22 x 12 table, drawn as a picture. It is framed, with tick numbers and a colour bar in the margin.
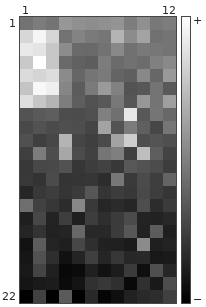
The top left is the ninth with the highest average. The field climbs toward the top. There are no regular stripes. In the top left lies a patch that is higher than the rest.
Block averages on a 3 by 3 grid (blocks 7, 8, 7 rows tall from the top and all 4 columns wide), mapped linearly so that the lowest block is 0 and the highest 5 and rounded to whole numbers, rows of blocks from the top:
5 3 3
1 1 2
0 0 0
